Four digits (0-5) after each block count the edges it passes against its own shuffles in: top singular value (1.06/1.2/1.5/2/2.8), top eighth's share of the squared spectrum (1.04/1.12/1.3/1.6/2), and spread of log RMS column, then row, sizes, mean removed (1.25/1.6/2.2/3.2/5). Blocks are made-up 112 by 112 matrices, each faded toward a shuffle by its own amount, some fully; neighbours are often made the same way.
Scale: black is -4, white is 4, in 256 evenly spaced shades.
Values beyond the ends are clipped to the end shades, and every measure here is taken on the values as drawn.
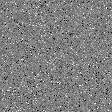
1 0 0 0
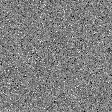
0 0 0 0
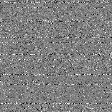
2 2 0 3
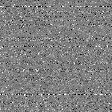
2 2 0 3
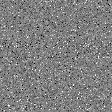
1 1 0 1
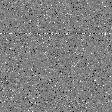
2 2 0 2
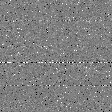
3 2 0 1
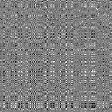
5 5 4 4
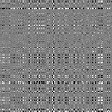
5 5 4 4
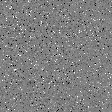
2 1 0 0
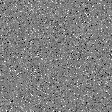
3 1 0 0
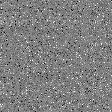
3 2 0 0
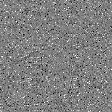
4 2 1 1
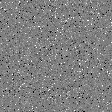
3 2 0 0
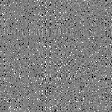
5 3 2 2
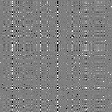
5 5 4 3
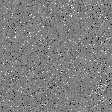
2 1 0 0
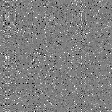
4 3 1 1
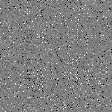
4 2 1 1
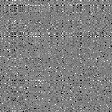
5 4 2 3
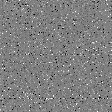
3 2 0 1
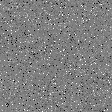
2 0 0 0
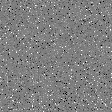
2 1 0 0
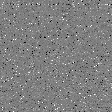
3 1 0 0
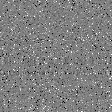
3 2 0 1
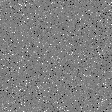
0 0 0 0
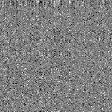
4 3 2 2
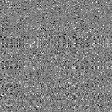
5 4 2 3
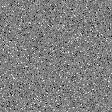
2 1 0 0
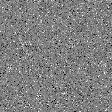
3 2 1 0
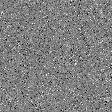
3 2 0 0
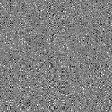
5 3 2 2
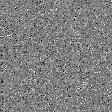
3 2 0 0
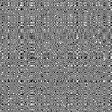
5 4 3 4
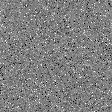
0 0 0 0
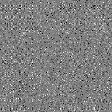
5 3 2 2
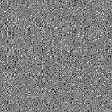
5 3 2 2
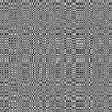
5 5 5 4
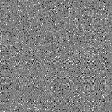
4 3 2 2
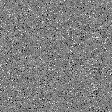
3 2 1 0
